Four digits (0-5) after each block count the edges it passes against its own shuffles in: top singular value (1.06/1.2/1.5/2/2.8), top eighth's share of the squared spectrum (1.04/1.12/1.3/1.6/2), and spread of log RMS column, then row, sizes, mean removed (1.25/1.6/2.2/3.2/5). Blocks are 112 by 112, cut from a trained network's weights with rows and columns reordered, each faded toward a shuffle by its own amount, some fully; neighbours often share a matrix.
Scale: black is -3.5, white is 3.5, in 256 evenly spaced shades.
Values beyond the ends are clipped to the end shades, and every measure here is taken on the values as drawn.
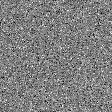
0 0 0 0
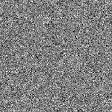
3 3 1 2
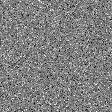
0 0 0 0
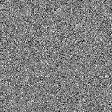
3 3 1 2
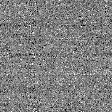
2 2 2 1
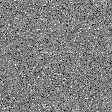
0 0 0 0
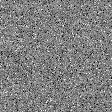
0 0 0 0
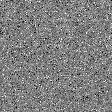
0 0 0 0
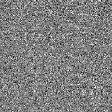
3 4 2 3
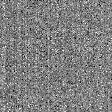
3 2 1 2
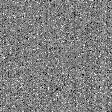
2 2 0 1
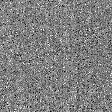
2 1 0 1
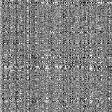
4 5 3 4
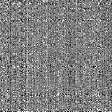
3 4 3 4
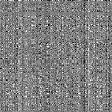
4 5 3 4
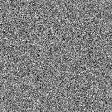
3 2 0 0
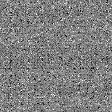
2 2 2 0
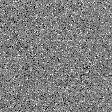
1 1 1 0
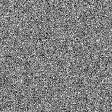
2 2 0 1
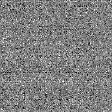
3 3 3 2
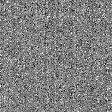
2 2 0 1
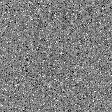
1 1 0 0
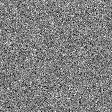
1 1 0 0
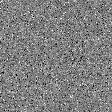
1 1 0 0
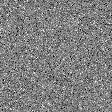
1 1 0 0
